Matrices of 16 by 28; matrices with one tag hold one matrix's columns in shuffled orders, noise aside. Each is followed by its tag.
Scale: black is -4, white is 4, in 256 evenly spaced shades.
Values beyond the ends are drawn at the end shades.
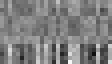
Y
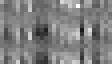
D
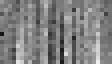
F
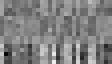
Y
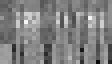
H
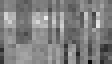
H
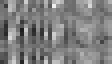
D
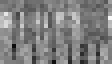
H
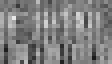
H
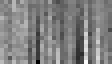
F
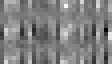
D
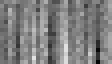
F
